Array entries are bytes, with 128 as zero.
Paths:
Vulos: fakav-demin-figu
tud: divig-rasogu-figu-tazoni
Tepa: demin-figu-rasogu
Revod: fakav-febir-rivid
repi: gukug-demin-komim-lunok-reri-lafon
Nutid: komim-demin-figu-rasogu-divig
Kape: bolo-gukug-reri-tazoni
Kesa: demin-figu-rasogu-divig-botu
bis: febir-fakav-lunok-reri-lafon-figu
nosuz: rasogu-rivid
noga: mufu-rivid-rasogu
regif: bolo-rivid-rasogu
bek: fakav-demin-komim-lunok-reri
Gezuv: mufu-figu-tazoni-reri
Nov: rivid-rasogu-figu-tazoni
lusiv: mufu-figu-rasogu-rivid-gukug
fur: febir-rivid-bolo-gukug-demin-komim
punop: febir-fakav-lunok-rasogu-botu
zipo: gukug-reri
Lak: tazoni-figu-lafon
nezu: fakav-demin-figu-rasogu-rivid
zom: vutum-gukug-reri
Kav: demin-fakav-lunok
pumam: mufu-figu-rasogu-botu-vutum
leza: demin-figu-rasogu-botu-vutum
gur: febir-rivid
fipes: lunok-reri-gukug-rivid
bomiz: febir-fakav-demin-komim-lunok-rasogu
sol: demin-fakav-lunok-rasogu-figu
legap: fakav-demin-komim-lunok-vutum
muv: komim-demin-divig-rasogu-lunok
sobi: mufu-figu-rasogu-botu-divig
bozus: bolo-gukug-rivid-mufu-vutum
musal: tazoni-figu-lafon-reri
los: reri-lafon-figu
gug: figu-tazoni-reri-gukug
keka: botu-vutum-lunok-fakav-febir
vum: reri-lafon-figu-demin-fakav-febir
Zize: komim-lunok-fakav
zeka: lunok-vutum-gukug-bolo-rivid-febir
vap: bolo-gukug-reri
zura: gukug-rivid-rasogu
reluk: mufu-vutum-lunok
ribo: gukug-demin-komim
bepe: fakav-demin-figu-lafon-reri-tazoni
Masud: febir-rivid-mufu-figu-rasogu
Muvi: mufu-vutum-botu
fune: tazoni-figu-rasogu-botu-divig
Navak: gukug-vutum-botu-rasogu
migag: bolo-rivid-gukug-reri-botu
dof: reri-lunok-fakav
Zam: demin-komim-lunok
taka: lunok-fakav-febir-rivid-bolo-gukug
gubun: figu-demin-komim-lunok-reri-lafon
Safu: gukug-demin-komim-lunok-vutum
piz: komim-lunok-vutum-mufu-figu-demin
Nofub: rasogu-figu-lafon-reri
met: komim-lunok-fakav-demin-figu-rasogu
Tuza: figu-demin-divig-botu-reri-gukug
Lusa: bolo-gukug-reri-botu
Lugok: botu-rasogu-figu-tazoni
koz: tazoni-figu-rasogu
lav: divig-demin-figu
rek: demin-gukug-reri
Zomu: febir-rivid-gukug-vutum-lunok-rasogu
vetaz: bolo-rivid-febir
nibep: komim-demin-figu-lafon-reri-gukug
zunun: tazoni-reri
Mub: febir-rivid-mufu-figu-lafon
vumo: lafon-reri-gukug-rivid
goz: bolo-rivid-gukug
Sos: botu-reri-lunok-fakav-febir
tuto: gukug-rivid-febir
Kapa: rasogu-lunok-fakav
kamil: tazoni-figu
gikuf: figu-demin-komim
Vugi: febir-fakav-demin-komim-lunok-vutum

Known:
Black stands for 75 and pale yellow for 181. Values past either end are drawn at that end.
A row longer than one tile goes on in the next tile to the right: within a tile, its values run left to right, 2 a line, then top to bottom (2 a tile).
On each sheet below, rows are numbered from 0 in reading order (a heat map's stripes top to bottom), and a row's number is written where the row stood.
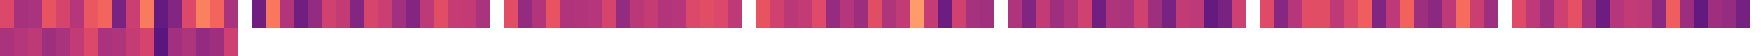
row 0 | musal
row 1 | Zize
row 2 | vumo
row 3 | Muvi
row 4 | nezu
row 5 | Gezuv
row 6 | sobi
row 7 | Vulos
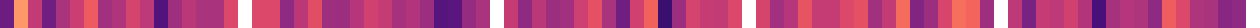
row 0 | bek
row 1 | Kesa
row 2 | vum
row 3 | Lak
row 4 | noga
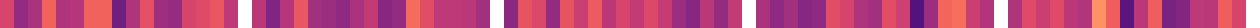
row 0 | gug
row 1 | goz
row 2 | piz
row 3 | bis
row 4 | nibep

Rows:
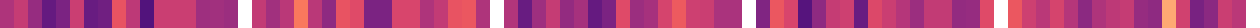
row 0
punop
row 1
Kape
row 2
vetaz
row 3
Vugi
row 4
Navak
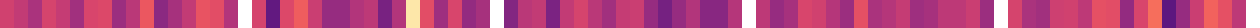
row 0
zunun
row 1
bozus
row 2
sol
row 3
koz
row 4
los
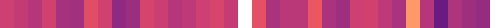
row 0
zipo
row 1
pumam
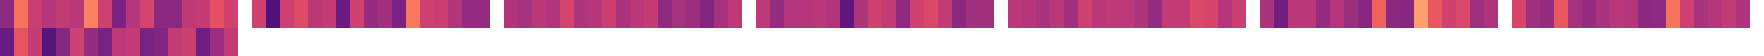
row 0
repi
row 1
lusiv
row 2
Tepa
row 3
nosuz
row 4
fipes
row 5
zeka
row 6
migag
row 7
bomiz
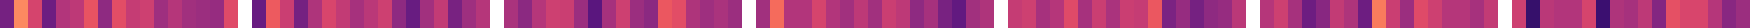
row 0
legap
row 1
met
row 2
regif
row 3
Nutid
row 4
lav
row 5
keka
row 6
Masud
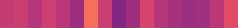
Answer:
rek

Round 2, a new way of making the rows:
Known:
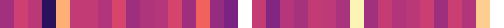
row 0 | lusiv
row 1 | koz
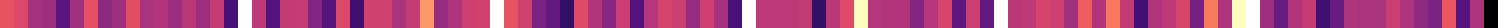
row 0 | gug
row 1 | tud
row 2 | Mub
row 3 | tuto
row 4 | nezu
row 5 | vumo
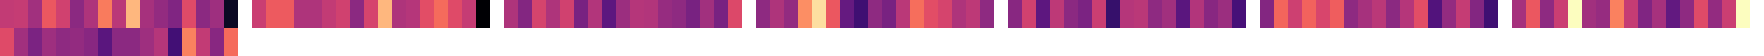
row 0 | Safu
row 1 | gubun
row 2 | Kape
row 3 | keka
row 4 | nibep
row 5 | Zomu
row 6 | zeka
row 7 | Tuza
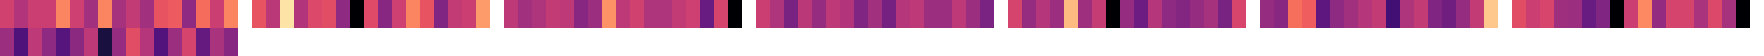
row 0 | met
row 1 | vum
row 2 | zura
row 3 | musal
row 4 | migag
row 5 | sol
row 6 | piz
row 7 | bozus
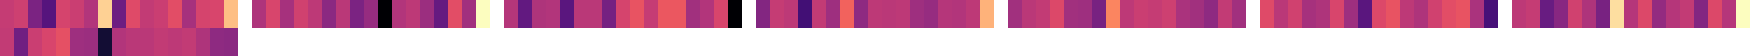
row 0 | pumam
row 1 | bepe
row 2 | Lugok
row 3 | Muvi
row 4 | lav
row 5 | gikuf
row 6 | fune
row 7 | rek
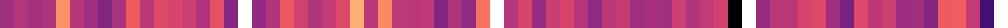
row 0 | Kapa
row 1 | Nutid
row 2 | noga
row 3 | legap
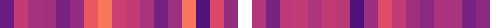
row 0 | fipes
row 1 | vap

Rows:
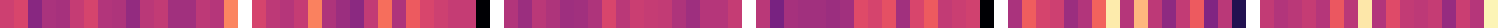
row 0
Lak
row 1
Zize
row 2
kamil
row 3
Nov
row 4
repi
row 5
Tepa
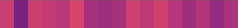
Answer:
zipo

